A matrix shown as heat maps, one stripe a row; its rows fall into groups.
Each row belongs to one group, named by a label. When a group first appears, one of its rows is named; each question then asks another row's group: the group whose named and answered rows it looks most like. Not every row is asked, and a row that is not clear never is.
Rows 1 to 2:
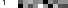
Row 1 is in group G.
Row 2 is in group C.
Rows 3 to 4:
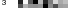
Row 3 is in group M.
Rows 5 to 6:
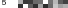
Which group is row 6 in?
M
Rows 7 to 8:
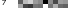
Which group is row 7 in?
G
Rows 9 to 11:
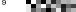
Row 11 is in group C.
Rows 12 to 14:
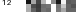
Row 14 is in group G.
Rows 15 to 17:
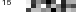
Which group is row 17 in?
G
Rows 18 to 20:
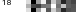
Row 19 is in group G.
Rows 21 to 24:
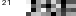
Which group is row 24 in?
G
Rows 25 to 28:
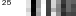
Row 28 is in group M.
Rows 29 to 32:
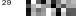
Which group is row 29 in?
M
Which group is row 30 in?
G
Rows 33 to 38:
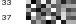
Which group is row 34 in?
M
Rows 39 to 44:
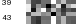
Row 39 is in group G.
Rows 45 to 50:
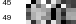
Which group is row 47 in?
G
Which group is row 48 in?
G
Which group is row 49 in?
G
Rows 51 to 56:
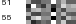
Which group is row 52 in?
M
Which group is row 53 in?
G
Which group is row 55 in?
G
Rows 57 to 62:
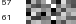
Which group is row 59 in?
G
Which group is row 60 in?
M
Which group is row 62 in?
G
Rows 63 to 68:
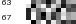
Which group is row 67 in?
M
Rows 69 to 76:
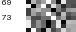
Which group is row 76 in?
M
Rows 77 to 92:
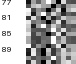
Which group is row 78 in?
G
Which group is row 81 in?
M
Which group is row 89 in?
M
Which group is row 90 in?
M
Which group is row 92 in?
M
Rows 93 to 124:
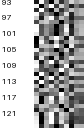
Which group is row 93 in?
M
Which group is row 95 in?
M
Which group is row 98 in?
G
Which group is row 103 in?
M
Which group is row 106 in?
G
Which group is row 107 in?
M
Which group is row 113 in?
M
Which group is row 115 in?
G
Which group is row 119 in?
G
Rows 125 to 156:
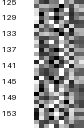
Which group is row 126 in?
G
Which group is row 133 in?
G
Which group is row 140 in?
M
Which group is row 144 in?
M
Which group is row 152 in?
M
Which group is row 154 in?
M
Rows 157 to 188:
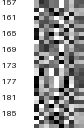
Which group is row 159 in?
M
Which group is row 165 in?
M
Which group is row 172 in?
G
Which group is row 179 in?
G
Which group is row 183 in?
M
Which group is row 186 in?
M
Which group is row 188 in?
G
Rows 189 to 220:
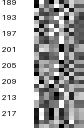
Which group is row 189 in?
M
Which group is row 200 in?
G
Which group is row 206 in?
G
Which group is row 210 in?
M
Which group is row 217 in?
M
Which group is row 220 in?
G
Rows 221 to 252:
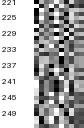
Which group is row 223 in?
M
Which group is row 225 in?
M
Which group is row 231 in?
G
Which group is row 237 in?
M
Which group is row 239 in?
M
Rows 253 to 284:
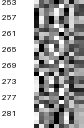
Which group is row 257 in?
M
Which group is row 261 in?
G
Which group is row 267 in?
G
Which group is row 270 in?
G
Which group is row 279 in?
M
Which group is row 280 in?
G
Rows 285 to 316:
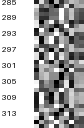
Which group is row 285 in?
M
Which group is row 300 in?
M
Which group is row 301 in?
G
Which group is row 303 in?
G
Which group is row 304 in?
G
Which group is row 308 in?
M
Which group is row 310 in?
M
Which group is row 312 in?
G
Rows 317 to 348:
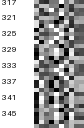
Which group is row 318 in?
G
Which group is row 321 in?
G
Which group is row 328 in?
G
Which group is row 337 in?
M
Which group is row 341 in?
M
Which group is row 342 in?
M
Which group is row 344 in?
G
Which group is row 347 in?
M
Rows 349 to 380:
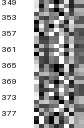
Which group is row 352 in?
G
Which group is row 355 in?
M
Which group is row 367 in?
G
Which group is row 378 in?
M
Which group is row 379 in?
M
